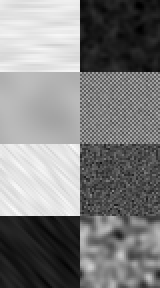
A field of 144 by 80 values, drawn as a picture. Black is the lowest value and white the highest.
It is made of 4 by 2 panels. Panel 1,1: very high, streaked across, faint in contrast. Panel 1,2: very low, blotchy, faint in contrast. Panel 2,1: high, smooth, faint in contrast. Panel 2,2: middling, checkered, strong in contrast. Panel 3,1: very high, slanting down to the right, faint in contrast. Panel 3,2: low, fine-grained. Panel 4,1: very low, slanting down to the right, faint in contrast. Panel 4,2: middling, blotchy, strong in contrast.
